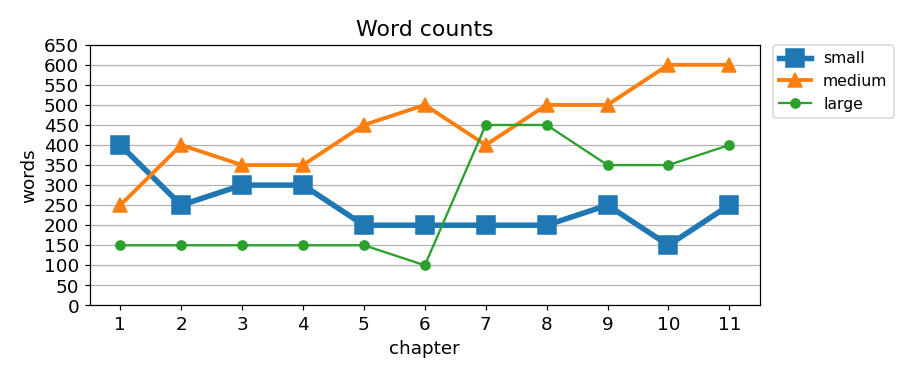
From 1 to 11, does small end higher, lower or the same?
lower
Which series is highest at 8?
medium
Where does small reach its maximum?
1
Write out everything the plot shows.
Title: Word counts
x-axis: chapter, ticks 1 2 3 4 5 6 7 8 9 10 11
y-axis: words, ticks 0 50 100 150 200 250 300 350 400 450 500 550 600 650
Legend: small, medium, large
Values:
small: 400 250 300 300 200 200 200 200 250 150 250
medium: 250 400 350 350 450 500 400 500 500 600 600
large: 150 150 150 150 150 100 450 450 350 350 400
